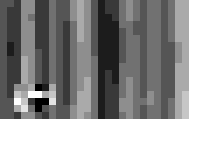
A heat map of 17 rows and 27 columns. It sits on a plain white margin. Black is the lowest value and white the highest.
Grain: streaks running down. Roughest part: bottom left. Average level on the scale: 40%. Odd patch: rougher, in the bottom left.
